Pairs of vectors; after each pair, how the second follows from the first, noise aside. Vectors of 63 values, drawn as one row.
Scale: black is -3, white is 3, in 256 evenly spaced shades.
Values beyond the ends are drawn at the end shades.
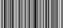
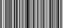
reversed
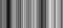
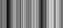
copied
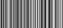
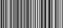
copied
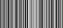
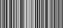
reversed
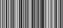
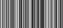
copied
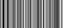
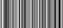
reversed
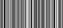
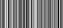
reversed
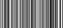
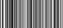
reversed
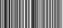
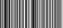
copied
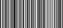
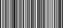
copied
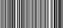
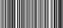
copied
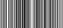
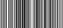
copied
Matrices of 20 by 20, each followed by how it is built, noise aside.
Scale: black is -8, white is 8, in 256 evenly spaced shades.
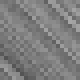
Toeplitz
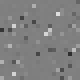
sparse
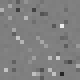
sparse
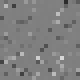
sparse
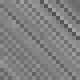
Toeplitz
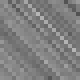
Toeplitz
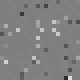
sparse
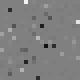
sparse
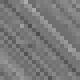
Toeplitz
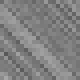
Toeplitz
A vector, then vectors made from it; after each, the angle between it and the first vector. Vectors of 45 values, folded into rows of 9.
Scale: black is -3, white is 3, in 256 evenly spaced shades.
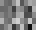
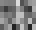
nearly parallel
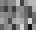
nearly parallel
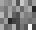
partly opposed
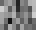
orthogonal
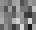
nearly parallel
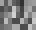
partly opposed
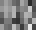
nearly opposite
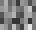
nearly opposite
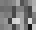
nearly parallel
